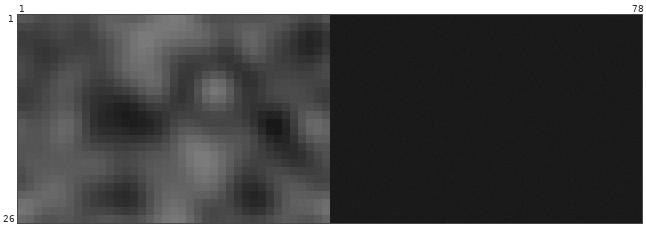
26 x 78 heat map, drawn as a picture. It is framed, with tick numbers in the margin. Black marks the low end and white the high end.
The table splits into one row of 2 panels. Panel 1,1: low, blotchy. Panel 1,2: very low, flat.
